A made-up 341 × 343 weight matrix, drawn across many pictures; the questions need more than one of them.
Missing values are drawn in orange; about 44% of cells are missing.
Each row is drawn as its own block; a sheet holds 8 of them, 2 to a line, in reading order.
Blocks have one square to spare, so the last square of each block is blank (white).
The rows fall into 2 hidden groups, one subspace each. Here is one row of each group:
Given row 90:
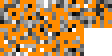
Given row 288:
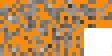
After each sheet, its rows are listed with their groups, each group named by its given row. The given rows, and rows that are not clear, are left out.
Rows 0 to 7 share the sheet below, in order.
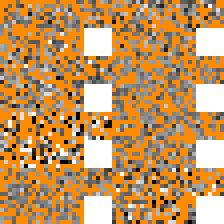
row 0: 90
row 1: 288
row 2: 90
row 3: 288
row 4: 90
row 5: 288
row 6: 288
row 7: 90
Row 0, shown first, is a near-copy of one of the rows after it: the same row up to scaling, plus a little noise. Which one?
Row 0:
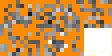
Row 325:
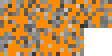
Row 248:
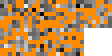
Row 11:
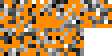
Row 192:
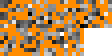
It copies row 192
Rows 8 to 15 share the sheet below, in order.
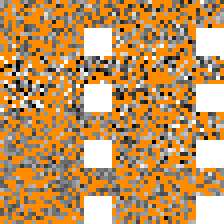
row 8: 90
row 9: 288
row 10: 288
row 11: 90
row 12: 288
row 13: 288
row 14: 90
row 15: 288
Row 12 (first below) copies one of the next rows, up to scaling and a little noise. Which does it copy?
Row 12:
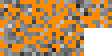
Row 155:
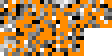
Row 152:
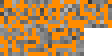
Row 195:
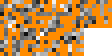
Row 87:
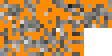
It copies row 155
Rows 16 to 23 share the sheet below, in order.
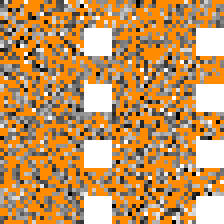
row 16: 90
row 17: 90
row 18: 90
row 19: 288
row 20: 288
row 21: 288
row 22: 90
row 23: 90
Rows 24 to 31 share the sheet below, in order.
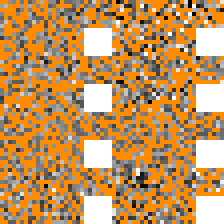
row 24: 288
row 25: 90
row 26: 90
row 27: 288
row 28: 90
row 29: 288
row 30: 90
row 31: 90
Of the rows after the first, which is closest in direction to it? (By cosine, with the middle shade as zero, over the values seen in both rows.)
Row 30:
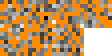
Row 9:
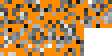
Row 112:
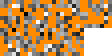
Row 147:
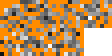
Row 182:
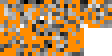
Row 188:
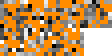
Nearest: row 182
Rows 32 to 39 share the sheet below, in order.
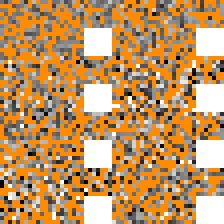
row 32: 90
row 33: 90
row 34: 90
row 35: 90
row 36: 288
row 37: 90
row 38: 288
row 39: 288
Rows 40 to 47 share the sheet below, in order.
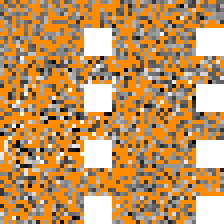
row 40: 90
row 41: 288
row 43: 288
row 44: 288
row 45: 90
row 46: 90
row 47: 288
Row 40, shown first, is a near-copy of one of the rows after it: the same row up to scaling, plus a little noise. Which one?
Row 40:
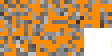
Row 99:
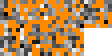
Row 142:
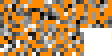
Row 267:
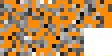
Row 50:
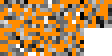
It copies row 50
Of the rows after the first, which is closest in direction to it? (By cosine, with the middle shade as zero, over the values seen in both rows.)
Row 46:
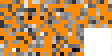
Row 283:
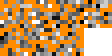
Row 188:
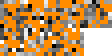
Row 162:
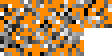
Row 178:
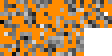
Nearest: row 188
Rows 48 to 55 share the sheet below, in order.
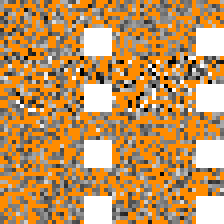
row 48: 90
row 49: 288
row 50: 90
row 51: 90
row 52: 90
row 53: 90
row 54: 288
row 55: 288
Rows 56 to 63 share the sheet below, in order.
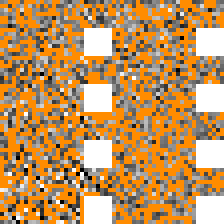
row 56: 288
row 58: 90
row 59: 288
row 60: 90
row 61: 288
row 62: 90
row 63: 288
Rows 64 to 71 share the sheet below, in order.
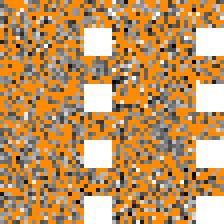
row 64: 90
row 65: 288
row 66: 288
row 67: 288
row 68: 90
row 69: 288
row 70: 288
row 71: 90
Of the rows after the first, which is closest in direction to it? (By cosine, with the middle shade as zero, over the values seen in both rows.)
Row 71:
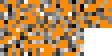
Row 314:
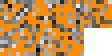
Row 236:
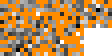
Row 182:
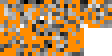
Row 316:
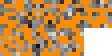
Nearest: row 316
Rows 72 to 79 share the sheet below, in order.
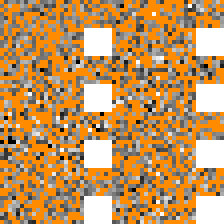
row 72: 90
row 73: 90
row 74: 90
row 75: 90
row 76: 288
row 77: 90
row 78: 90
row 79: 288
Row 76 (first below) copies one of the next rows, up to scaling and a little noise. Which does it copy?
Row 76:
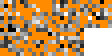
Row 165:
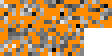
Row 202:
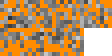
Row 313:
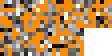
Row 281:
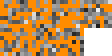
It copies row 313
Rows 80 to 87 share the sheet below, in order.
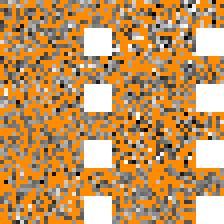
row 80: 90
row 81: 90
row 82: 288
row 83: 90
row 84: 90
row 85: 90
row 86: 90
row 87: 288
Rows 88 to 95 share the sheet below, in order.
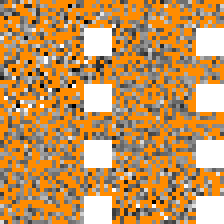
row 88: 288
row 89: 90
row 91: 288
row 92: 90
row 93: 288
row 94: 288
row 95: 288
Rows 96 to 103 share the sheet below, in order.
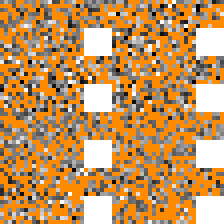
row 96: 90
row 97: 90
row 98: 90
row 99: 90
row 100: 90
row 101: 288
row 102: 90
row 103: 288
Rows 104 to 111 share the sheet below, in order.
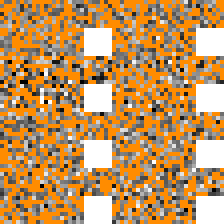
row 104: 288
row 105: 90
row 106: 90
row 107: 90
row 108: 90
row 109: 288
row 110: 90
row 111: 288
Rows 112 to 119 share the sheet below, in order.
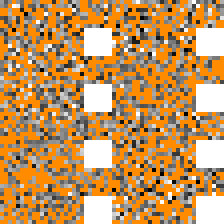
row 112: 288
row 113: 90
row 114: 90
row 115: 288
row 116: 90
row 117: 90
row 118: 90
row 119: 288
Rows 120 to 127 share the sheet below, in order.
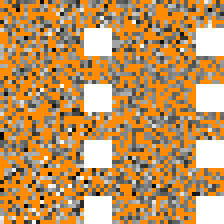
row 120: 288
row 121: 288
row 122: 288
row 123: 90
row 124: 288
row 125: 90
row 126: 288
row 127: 90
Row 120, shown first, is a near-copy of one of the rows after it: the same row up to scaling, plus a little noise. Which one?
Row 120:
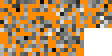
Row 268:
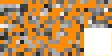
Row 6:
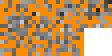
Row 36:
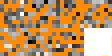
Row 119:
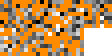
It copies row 119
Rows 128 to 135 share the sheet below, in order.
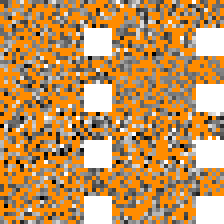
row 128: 288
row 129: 90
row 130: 288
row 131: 288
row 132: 90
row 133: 288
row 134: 288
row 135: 90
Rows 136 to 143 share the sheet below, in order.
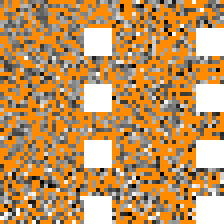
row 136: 288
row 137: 90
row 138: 90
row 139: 288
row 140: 288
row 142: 90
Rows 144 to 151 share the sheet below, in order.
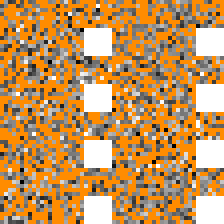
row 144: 90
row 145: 288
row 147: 288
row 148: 288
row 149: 288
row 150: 288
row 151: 90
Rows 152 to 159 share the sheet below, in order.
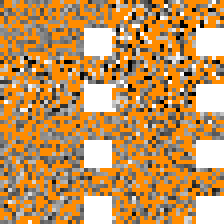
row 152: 288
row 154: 288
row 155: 288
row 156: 90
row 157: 288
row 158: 288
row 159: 90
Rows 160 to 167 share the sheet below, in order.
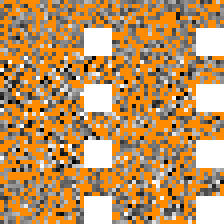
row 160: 90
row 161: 288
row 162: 90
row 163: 288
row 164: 90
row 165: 288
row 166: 288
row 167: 90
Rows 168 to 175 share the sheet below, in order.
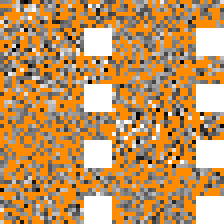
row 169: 90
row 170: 288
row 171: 288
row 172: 288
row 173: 90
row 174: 288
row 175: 90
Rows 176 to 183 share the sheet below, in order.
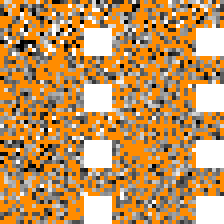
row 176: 288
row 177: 288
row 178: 288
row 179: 288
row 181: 90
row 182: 90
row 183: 288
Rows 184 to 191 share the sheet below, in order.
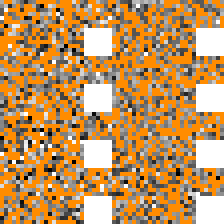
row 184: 90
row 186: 90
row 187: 288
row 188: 90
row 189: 288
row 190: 90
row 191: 288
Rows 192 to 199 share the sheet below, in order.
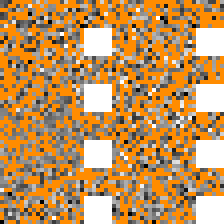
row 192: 90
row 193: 90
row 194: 90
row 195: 288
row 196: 288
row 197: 90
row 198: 288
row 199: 90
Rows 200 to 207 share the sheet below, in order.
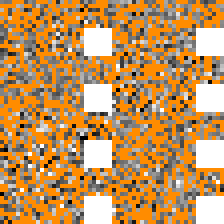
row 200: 288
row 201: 288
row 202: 288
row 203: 90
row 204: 288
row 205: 288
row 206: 288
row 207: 288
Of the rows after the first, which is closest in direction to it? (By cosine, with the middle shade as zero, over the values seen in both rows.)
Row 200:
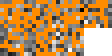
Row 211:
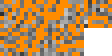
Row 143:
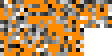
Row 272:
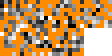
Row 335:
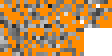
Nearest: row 211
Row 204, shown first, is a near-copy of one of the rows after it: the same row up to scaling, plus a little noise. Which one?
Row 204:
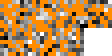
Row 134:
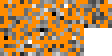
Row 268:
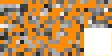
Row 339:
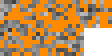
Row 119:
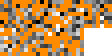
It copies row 134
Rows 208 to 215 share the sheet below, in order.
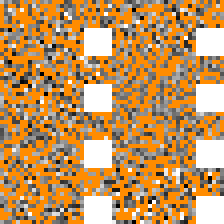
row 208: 288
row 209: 288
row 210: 90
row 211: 288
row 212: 90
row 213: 288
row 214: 288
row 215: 288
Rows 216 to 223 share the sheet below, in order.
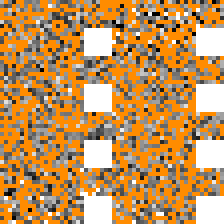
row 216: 288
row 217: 288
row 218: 90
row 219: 90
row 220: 288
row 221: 288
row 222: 288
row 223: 288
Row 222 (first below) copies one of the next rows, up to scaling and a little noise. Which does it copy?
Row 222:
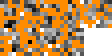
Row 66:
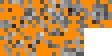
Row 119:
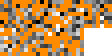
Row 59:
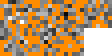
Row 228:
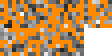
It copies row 228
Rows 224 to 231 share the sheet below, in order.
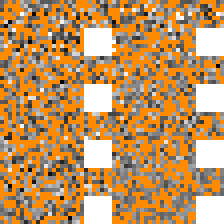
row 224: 288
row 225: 288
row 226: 288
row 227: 288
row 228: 288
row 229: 90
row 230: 288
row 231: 288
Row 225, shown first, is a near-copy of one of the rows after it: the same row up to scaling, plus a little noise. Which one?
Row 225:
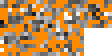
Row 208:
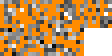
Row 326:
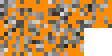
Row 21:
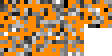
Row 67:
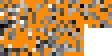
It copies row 208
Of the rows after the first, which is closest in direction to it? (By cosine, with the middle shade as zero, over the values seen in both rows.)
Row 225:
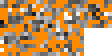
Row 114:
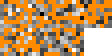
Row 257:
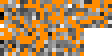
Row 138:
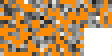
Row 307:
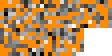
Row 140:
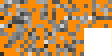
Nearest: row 140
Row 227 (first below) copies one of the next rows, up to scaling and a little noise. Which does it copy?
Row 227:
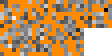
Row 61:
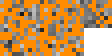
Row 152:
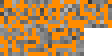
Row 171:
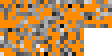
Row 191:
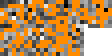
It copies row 191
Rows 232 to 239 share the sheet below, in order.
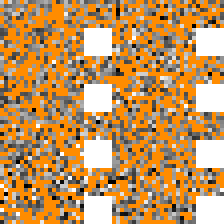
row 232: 288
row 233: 90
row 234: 90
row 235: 90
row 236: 288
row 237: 90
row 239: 288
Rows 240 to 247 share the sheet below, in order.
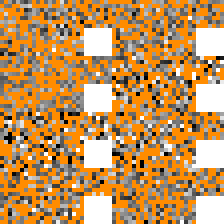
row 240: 288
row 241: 288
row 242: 90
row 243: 288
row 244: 288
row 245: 90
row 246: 288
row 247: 90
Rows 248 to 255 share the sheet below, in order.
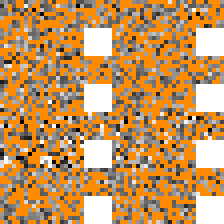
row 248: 90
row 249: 288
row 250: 288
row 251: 90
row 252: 288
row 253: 90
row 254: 288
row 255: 288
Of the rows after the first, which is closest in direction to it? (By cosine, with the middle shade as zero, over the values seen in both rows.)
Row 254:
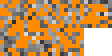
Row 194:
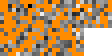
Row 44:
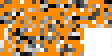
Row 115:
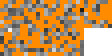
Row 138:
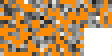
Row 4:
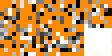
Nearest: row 44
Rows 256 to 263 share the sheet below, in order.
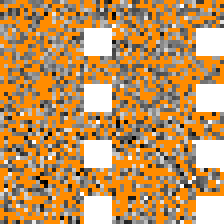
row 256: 288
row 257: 288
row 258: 288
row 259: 288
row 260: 90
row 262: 90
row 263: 288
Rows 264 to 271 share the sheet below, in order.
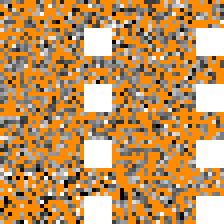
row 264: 90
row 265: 288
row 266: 288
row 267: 90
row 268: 288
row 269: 288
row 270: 288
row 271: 288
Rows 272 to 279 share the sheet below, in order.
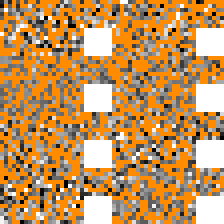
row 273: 288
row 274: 288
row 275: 288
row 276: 90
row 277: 288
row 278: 288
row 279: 288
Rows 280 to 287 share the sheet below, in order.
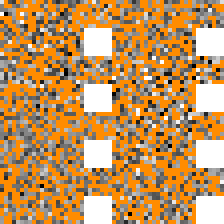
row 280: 288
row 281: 288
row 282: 288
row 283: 288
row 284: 288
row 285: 90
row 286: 90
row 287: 90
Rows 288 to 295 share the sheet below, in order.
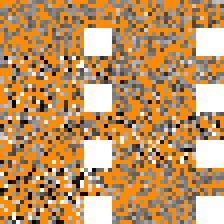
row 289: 288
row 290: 90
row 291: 288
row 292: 288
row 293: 288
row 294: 90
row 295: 90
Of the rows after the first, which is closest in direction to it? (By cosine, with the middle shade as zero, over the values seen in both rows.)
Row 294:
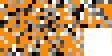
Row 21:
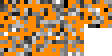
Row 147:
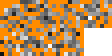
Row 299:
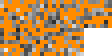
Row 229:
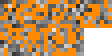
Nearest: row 299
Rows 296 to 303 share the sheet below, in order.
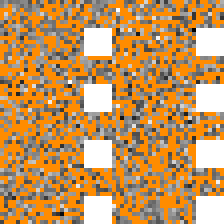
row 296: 90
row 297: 90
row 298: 90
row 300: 90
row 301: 90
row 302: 288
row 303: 288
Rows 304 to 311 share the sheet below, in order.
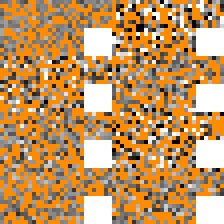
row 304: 90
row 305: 90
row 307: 90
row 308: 288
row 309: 288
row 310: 90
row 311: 288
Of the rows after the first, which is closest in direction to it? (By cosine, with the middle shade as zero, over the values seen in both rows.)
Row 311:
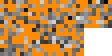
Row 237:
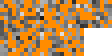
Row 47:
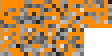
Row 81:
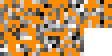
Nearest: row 81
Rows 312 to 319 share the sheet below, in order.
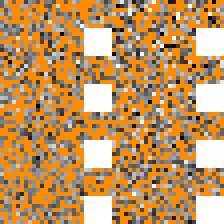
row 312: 90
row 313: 288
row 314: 90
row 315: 288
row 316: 90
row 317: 90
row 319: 90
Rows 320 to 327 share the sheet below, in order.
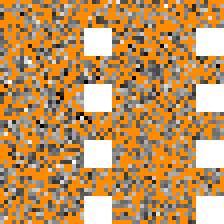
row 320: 288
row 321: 90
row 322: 288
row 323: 288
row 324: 90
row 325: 90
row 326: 288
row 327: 90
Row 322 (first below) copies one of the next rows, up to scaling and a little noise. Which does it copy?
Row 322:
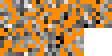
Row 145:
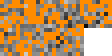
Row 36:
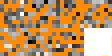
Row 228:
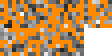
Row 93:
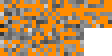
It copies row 145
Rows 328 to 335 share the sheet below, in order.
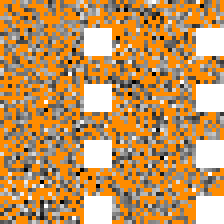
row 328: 90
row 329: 90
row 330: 288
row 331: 90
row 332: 288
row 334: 90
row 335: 288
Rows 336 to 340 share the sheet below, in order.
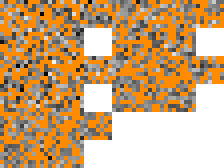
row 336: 90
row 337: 90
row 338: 90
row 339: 288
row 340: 288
